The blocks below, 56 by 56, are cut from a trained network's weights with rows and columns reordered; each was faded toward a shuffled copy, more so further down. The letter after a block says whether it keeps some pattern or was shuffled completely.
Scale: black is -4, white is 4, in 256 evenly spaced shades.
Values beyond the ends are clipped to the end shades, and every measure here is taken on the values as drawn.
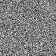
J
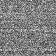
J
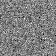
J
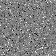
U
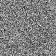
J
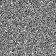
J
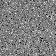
U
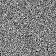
J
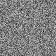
U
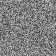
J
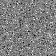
U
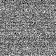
J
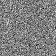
U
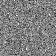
U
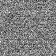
J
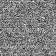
J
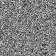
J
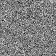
U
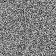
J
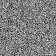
U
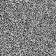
U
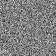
U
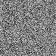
U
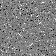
J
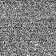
J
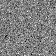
U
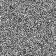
U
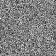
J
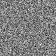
U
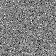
U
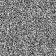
J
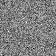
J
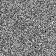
U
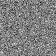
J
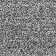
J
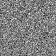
U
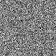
U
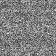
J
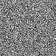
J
